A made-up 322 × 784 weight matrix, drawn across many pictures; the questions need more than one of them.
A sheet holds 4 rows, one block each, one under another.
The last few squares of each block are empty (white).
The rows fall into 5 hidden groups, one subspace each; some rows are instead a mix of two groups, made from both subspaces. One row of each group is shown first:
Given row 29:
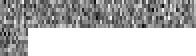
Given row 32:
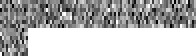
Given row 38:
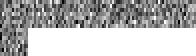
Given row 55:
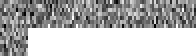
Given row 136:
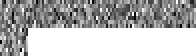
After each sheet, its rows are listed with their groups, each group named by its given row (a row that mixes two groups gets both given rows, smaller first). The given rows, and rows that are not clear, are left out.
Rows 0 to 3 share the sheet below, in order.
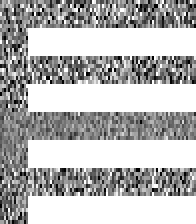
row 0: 38 and 136
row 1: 32 and 136
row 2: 38 and 55
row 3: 32 and 38
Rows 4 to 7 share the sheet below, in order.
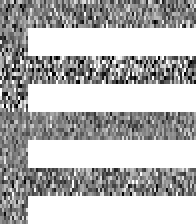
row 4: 32 and 136
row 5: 38
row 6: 38 and 55
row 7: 55 and 136
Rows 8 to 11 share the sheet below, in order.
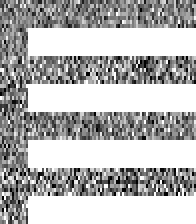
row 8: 55
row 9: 32 and 136
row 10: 29
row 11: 55
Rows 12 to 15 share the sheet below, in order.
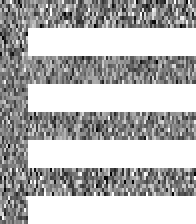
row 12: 32
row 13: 55 and 136
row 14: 29
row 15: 29
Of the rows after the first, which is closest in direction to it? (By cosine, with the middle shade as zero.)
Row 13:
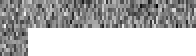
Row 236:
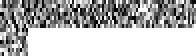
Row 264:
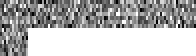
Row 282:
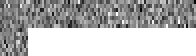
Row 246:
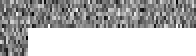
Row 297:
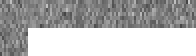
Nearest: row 282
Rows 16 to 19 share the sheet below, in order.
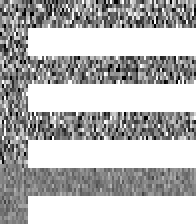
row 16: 55
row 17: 55
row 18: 29
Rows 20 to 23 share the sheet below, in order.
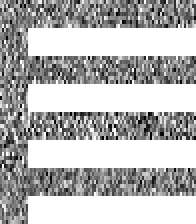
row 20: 55
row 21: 38 and 136
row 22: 136
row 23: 32
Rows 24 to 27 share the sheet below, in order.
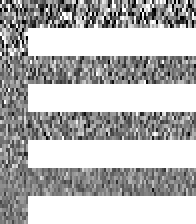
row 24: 32
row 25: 29
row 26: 32
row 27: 32 and 55
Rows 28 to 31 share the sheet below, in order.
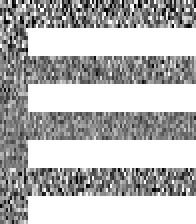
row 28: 29
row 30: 29 and 136
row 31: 32
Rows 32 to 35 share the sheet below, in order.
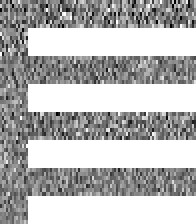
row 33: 136
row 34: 32 and 38
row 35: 32
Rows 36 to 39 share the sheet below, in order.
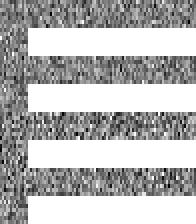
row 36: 32 and 38
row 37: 29
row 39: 29
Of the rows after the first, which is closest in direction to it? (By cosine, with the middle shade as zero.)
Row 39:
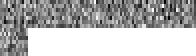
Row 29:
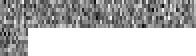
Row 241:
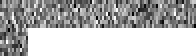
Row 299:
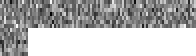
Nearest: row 241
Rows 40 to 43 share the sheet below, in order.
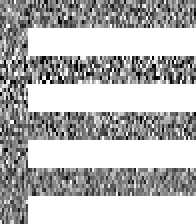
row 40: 32 and 38
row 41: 32
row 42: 38
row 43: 32 and 136
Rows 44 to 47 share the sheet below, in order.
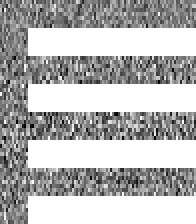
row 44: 29 and 55
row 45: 32
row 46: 55
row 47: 38 and 55
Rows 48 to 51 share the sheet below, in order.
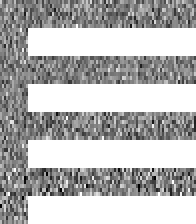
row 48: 55 and 136
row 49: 55
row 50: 38 and 55
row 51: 32
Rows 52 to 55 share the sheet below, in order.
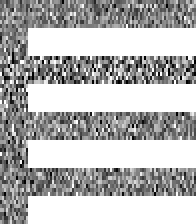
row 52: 38
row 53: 29 and 38
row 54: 136
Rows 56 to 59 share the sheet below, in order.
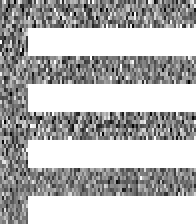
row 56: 136
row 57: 29
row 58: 29 and 55
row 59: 55
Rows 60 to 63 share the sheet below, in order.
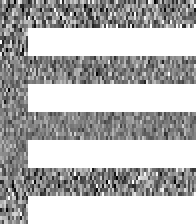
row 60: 136
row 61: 29
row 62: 29 and 38
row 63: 136
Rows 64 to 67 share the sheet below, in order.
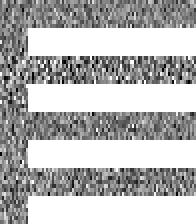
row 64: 136
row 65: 29
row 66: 136
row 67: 55
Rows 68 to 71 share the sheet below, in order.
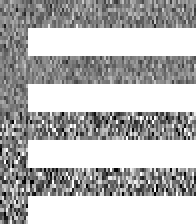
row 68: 55
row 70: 38
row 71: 55
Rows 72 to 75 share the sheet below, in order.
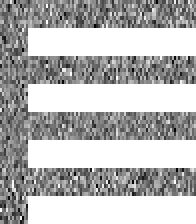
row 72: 32 and 136
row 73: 32
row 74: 32
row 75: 136
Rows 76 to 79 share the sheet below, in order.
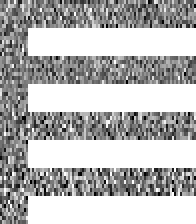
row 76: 136
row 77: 38
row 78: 29 and 32
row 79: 29 and 32
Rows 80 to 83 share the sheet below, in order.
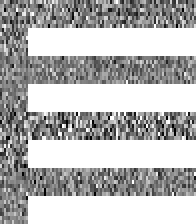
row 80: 55
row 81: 38
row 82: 32
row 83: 29 and 136
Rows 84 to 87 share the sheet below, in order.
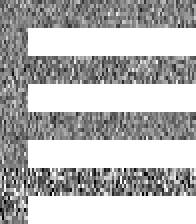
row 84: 55
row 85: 55 and 136
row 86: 29
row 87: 29
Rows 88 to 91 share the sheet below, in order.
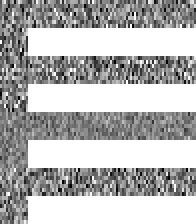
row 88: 136
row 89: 38
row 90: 29 and 38
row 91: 32
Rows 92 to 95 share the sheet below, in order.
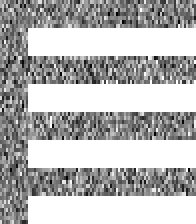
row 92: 55
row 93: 136
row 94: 32 and 55
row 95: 32
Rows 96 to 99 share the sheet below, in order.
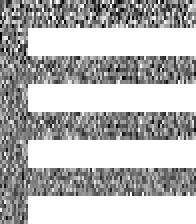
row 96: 38
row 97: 55
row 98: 55
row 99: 29 and 136
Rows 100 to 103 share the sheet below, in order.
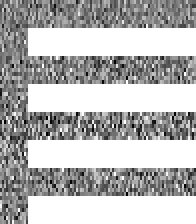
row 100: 29
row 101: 38
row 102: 29 and 32
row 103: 38
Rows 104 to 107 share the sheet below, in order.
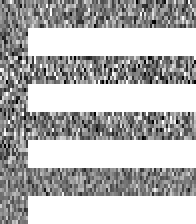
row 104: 32
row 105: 38 and 136
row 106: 29
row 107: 32
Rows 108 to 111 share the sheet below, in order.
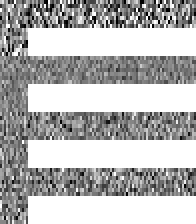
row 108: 32
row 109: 55
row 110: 29 and 32
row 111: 38
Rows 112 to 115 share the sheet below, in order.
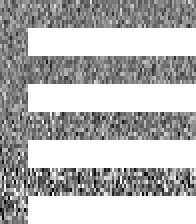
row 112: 29
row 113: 32
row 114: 29 and 38
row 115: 29
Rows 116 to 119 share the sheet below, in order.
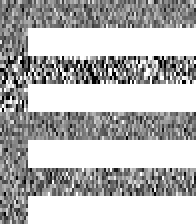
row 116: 136
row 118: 38
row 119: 55
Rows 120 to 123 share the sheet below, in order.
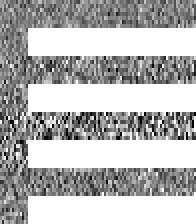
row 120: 55
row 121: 55
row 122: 55
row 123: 136
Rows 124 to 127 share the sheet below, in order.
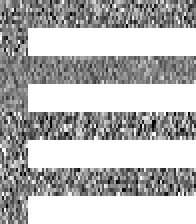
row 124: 38
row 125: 136
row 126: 32
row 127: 55
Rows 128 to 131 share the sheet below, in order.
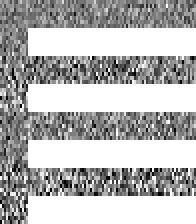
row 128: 38
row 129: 136
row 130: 32
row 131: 32
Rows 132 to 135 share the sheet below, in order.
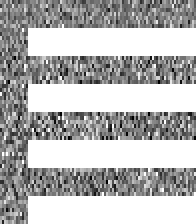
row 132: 32
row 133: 32
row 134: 29 and 136
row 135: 136
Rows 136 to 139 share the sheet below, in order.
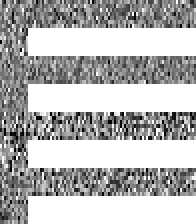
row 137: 29
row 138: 29 and 55
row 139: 38
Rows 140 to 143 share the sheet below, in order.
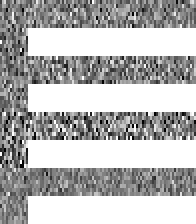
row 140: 136
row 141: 32 and 38
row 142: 136
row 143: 32
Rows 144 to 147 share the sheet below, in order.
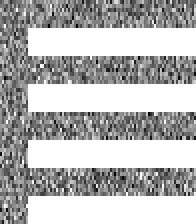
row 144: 55
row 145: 29 and 55
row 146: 136
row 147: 38 and 136
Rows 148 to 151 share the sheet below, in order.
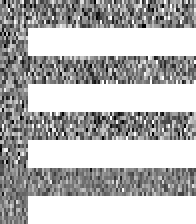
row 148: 29
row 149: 136
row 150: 38
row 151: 29 and 55
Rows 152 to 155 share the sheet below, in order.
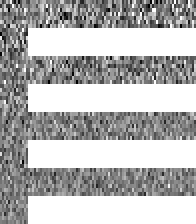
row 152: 32
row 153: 55
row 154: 136
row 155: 29
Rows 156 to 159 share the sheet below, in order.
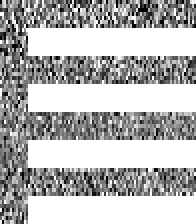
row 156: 136
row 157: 38
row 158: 29 and 55
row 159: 136
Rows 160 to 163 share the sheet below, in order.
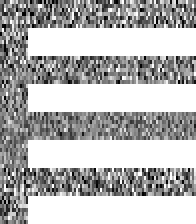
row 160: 55
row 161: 55
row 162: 32 and 38
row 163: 29
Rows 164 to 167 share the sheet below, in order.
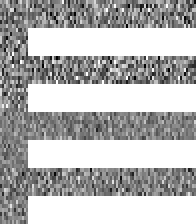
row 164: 38
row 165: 38
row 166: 29
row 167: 29
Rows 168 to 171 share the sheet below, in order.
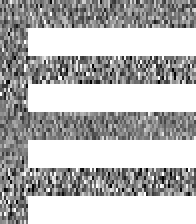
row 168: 29 and 32
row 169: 32
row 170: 136
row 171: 29
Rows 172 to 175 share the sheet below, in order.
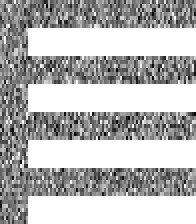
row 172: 32
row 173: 55
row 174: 38 and 136
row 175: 38
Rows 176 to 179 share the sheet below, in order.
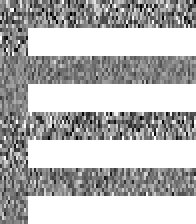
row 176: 38
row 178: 55
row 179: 29
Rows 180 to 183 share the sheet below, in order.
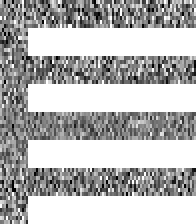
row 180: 29
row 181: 38 and 55
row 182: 38 and 136
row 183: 38 and 136
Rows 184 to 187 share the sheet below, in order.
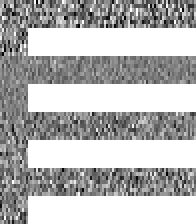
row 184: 38
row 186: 136
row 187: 38
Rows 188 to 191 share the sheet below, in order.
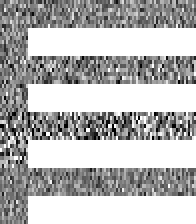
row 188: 55
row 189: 55
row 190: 32 and 136
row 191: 29 and 55
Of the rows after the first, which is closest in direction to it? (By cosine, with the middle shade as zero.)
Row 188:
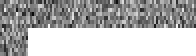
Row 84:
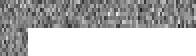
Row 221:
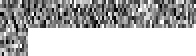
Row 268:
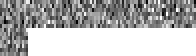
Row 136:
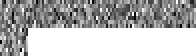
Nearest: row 84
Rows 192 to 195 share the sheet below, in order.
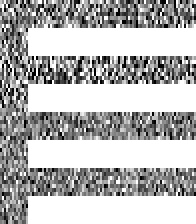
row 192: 55
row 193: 29
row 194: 32
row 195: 55
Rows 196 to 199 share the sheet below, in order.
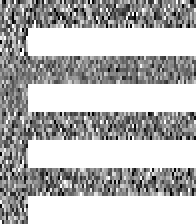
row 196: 136
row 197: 55
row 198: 136
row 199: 32
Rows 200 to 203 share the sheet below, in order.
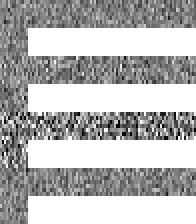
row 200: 29
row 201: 29 and 32
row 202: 55
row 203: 32 and 38
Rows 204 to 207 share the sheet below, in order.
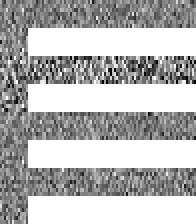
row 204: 136
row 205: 32 and 136
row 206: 136
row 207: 38
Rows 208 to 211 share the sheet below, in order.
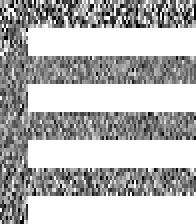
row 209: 136
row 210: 136
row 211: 136
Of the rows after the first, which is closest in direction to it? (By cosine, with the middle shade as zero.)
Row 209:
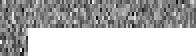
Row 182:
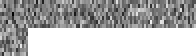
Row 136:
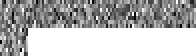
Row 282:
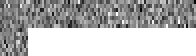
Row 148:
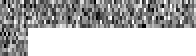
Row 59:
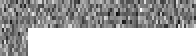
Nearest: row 59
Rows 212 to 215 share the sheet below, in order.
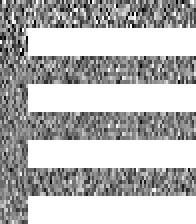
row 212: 136
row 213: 55
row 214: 55
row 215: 32
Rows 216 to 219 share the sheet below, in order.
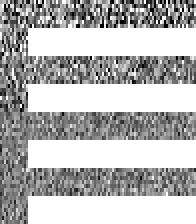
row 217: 136
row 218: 38
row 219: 38 and 55
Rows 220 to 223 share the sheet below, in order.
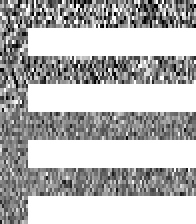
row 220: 38 and 136
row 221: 136
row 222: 38
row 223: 32
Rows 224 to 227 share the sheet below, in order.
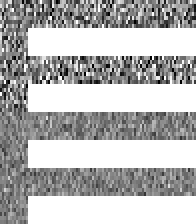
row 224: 38 and 55
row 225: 32
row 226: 32
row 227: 29
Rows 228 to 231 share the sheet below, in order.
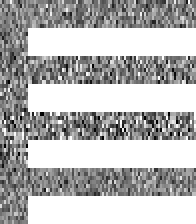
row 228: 32
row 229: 32
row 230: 29 and 38
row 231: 32 and 136
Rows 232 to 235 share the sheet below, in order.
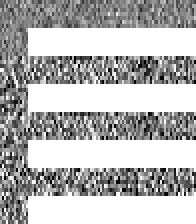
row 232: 55
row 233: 136
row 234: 136
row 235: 55
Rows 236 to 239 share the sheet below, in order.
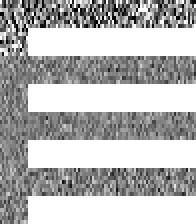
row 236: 136
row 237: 55
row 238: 32
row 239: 32
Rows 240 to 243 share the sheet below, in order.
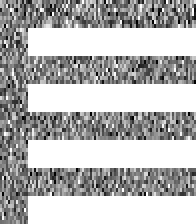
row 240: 55
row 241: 136
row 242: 29
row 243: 29
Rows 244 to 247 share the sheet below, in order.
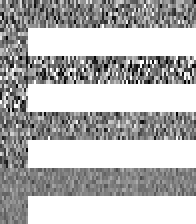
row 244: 38 and 136
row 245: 38
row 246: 55 and 136
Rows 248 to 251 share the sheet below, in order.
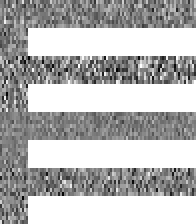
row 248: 29
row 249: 55 and 136
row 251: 32
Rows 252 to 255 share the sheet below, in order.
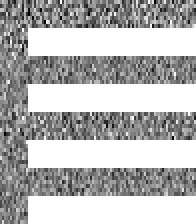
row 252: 32 and 136
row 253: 32
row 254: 29
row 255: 32 and 38
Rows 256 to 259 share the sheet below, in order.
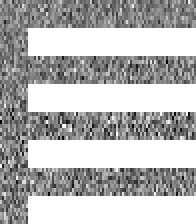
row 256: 29 and 32
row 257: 38
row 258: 32
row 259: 55
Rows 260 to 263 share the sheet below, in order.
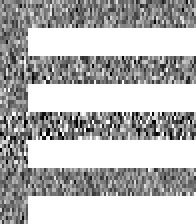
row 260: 32 and 55
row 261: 29 and 32
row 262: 32
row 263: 136
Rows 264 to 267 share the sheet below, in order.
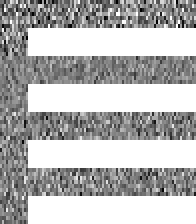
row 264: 55
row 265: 32 and 136
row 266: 32
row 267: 32 and 136
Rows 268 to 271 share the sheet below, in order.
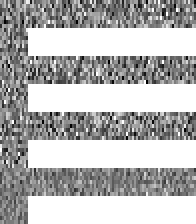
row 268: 29 and 38
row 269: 29
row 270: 38
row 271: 29 and 38
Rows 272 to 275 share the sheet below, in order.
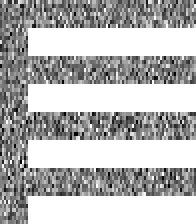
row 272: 38 and 136
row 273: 32
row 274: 38 and 136
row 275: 29
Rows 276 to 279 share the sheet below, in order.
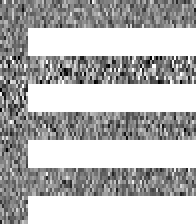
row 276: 29 and 136
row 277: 32
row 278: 38 and 55
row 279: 32
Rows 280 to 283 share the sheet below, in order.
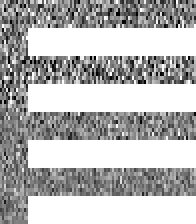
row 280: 55
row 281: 29
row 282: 38 and 55
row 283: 29
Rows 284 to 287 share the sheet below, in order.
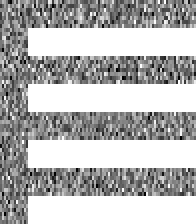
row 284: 32 and 38
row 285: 55
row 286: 29 and 32
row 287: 29
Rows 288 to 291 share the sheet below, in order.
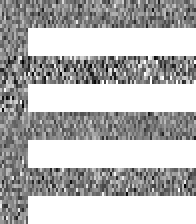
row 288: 29 and 38
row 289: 136
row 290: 136
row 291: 38
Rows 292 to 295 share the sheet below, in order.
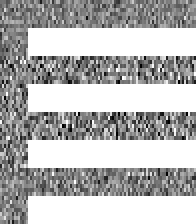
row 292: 38 and 55
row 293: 55
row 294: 32
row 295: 38
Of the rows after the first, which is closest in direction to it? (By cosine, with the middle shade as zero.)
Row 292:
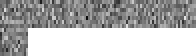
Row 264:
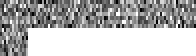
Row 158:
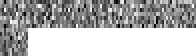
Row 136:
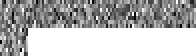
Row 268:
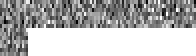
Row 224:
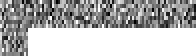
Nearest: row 264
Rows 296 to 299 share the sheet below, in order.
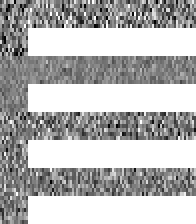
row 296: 32 and 136
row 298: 55
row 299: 29 and 32
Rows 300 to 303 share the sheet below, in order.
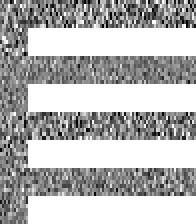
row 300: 32 and 136
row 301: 29 and 136
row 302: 32
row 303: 29 and 32
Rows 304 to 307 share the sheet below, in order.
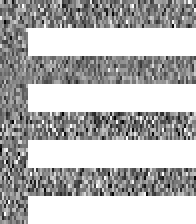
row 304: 29
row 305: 55
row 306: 38
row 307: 29
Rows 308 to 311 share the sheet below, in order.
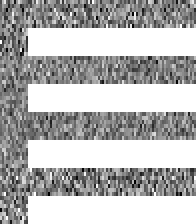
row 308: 136
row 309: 55 and 136
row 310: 32
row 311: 55 and 136
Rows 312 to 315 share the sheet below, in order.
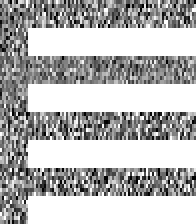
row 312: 38
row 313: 38
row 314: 32 and 38
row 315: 38
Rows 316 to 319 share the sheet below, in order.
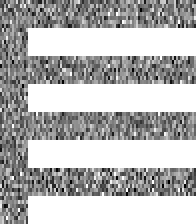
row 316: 55
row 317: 32
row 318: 38 and 136
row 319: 38
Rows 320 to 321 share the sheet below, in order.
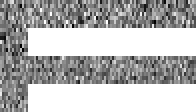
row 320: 32 and 136
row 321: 38
